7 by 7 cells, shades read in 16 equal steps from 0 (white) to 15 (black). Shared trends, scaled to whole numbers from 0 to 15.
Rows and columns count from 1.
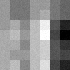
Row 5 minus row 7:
0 1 0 0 1 -1 -1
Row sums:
51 50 46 45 46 45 46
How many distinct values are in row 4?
6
